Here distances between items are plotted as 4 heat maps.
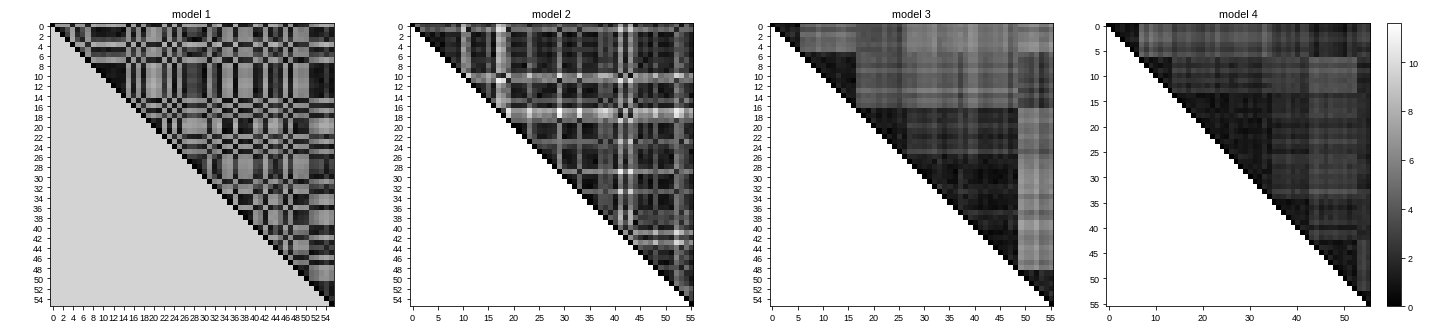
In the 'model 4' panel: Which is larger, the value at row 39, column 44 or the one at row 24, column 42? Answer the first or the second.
the first
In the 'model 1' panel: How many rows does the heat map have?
56
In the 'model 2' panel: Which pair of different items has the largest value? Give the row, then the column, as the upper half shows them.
17, 29
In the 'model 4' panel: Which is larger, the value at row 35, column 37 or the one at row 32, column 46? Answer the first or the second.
the second
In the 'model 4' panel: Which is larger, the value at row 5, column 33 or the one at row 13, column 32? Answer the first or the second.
the first
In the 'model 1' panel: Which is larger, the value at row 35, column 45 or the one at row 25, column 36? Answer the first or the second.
the second
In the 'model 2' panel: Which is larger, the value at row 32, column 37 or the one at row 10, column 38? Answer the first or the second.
the second
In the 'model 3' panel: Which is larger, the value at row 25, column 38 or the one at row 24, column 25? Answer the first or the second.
the first
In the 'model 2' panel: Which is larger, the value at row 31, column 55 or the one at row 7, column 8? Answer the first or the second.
the second
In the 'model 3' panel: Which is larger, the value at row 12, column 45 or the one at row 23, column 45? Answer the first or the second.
the first
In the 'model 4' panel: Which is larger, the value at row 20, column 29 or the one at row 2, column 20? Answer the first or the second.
the second
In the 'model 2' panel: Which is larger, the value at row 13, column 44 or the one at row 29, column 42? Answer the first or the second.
the second
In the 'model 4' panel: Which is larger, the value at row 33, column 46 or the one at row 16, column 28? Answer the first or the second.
the first
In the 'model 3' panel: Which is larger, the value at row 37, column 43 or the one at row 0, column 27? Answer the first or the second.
the second
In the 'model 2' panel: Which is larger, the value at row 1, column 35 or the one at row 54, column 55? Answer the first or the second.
the first
